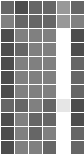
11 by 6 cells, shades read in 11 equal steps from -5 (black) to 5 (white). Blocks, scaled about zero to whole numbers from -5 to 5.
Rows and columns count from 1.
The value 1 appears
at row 1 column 5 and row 2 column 5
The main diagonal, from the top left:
-1 -1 0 0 5 -1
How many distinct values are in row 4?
4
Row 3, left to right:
-2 0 0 0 5 -2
